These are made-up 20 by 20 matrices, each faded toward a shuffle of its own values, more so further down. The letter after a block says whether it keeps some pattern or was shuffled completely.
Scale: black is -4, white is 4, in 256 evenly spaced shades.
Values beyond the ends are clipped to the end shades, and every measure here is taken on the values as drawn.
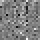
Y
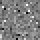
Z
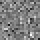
Y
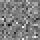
Y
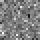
Z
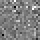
Y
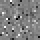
Z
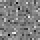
Z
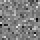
Z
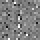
Y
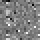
Y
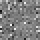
Y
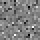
Z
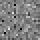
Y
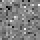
Z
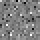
Z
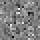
Y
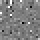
Y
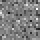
Y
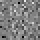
Y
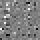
Y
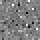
Z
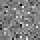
Z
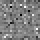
Y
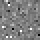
Z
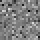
Y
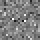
Z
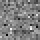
Z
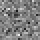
Y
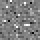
Z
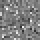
Z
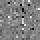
Y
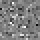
Y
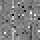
Y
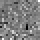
Z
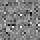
Y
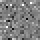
Y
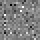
Y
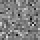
Z
